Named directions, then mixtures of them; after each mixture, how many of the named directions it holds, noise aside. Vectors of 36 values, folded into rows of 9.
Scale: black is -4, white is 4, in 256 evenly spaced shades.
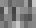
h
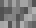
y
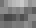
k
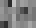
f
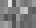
three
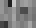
one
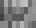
three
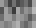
two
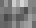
three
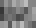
three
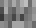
three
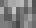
two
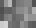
two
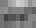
one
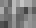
three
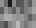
three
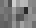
three
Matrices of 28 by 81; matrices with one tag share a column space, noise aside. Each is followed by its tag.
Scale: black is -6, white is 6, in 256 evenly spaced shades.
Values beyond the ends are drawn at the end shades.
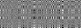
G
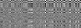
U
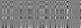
G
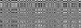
U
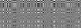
U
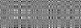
G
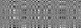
G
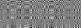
G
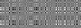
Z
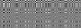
U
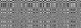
U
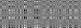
G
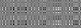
Z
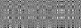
G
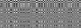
U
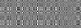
Z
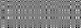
G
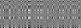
G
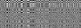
U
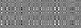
Z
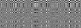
U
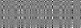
G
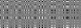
G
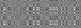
Z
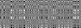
G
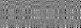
G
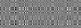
Z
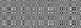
Z
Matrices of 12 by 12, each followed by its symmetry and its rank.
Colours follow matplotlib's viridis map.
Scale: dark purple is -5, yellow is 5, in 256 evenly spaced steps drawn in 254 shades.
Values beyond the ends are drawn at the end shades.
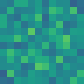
symmetric, full rank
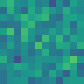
neither, full rank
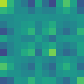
symmetric, rank two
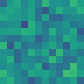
symmetric, full rank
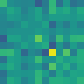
symmetric, rank two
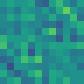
antisymmetric, full rank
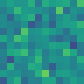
antisymmetric, full rank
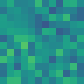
antisymmetric, full rank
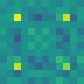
symmetric, rank two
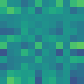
neither, rank two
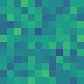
neither, full rank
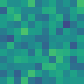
neither, full rank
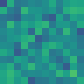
symmetric, full rank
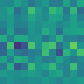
neither, rank two
